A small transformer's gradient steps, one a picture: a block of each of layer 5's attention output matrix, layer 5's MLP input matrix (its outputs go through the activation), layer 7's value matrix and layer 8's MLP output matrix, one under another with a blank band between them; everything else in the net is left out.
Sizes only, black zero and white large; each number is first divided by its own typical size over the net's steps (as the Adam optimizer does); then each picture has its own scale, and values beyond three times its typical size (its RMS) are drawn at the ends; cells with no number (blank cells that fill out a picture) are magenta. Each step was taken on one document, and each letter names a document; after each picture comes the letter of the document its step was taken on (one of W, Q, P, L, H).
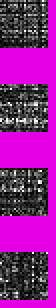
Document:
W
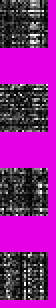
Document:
W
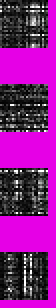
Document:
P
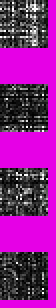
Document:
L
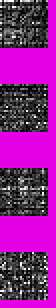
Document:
L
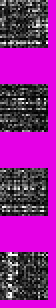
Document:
W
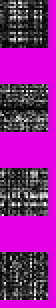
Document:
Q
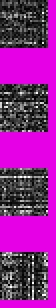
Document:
W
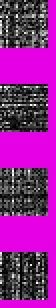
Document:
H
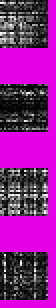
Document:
Q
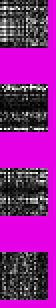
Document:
Q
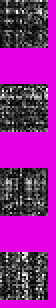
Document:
H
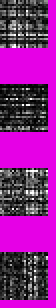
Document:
Q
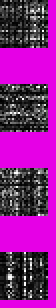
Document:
P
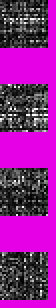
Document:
W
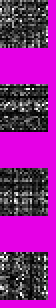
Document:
L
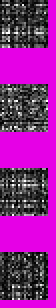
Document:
H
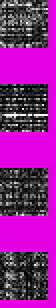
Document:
W
